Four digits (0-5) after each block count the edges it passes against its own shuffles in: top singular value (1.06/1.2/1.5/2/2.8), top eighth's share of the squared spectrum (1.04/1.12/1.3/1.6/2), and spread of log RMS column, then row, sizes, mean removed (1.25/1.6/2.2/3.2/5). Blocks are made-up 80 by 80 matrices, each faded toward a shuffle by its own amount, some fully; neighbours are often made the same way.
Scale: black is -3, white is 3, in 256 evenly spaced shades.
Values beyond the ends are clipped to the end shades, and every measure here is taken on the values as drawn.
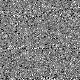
1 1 0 2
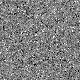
0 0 0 0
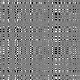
5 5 4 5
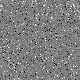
1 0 0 0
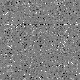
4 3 1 2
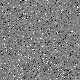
2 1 0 0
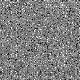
3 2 1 1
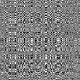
5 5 4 4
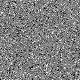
0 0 0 0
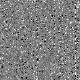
2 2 2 0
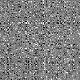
4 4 3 2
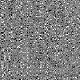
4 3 2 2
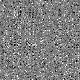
3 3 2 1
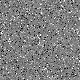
0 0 0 0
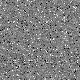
2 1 0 0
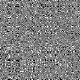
4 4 2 3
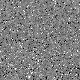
2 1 0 0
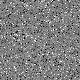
1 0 0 0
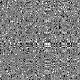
4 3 2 2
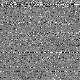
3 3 0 3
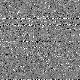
2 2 0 3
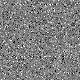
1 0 0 1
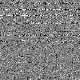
2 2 0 3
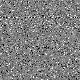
1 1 0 2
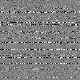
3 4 0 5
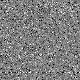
1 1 0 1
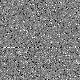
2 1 0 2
